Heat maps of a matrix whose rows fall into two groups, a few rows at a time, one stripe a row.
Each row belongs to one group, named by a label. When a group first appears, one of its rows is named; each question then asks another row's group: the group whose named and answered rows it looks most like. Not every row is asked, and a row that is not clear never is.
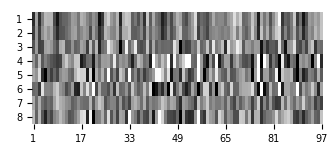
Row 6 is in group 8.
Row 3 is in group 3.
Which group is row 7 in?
3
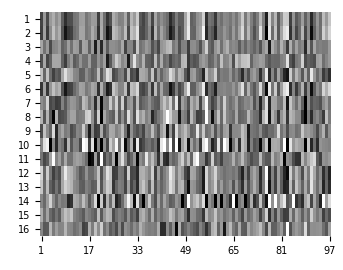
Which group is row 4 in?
3
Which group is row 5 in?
3
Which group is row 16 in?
8
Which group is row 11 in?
8
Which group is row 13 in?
3
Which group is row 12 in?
3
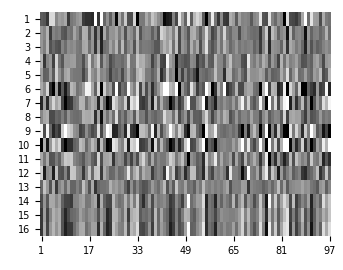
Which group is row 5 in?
8
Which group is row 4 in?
8
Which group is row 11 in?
3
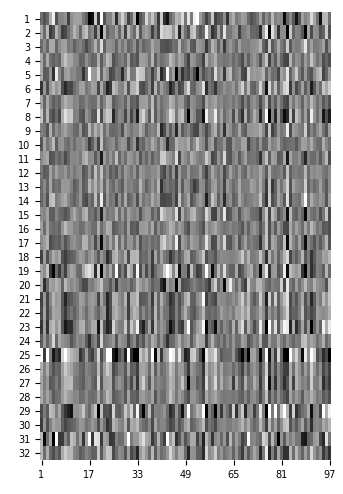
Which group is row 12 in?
8
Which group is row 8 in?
3
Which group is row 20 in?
8
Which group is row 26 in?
3
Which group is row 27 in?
3
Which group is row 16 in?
3
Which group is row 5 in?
8
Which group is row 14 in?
8
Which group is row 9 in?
8
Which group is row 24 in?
8
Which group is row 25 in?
3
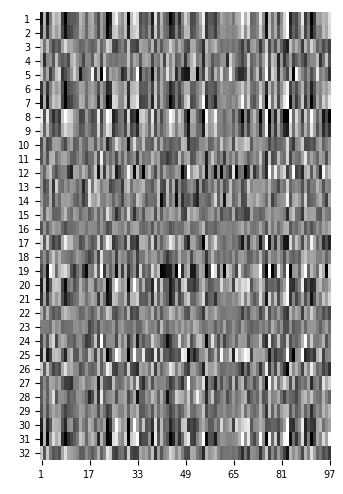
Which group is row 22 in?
3
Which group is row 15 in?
3
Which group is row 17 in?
3
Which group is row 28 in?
8
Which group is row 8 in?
3
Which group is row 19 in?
8
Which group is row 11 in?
8
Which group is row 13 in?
8
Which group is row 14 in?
8
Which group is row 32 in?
3
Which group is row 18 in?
8
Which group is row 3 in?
3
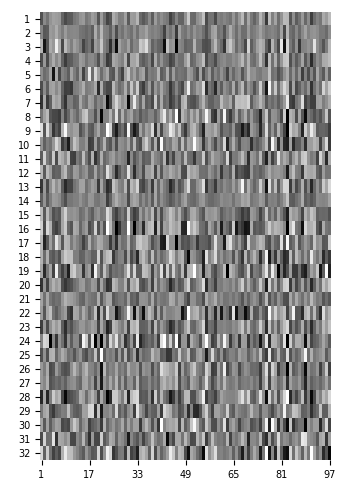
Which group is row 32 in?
3
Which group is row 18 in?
3
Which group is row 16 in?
3
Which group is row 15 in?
3
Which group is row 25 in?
8
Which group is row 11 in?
8
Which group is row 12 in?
3
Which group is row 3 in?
8
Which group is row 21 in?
3
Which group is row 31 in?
8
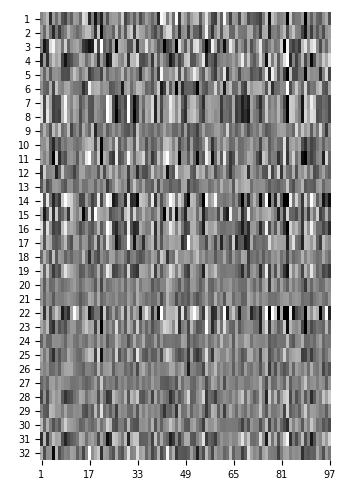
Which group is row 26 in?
3
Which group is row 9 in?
8
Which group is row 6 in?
8
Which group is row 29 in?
8
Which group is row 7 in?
3
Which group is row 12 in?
8
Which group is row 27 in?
8
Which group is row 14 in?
3
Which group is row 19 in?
3
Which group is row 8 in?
3
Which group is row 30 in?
3
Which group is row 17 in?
3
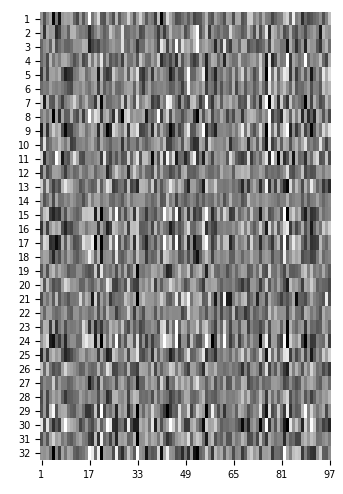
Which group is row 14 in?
8
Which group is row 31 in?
8
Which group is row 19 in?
8
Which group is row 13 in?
3
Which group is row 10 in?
8
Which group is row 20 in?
3
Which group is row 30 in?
3
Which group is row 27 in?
8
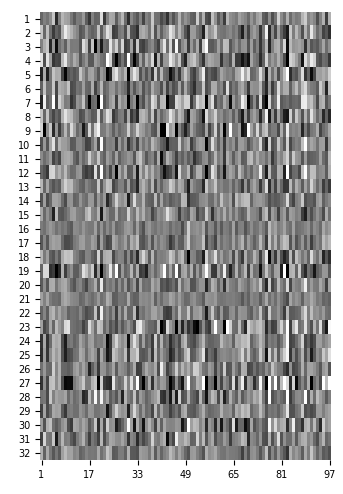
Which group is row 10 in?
8
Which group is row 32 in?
3
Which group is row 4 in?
3
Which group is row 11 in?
8
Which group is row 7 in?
8
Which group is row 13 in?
3
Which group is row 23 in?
8
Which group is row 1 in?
8
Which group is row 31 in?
8
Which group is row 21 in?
3
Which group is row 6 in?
8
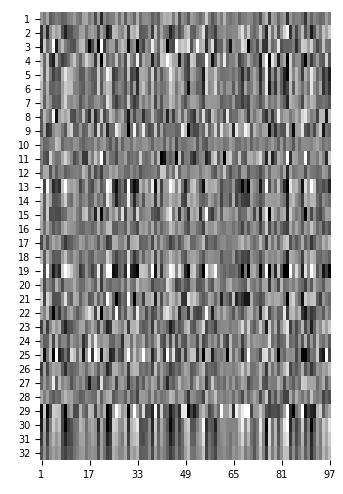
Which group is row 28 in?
3
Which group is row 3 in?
8
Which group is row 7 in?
3
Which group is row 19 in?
3
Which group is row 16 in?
3
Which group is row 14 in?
3
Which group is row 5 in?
3
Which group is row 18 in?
3
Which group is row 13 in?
3
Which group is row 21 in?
3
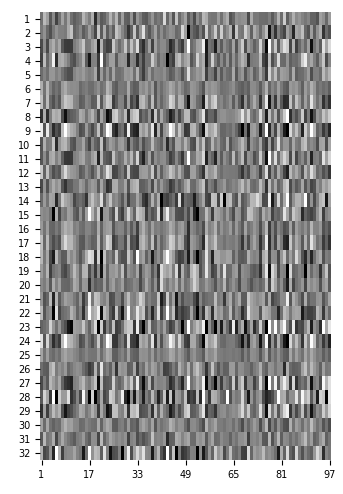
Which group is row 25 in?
3
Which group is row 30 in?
3
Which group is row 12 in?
3
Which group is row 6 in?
3
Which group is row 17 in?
3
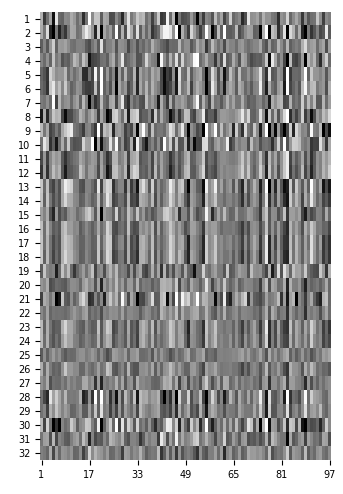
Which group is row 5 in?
8
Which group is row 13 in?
3
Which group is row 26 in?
3
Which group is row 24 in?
3
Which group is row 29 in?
8
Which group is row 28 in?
8
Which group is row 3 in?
8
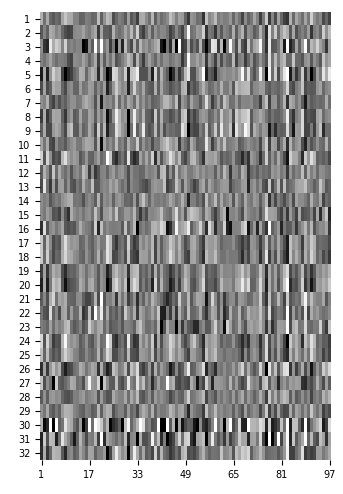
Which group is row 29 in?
3
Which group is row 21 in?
8
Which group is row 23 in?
8
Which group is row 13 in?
8
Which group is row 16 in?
8
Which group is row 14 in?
3
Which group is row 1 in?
3
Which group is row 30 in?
8
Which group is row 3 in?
8
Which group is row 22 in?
8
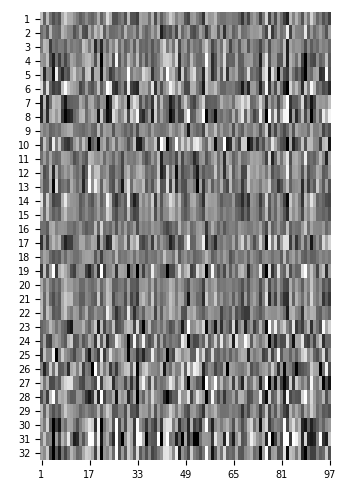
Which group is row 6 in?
3
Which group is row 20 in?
3
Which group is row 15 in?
3
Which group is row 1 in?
3
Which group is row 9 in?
3
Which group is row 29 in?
3
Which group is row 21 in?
3
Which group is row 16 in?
8
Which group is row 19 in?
8
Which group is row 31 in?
8
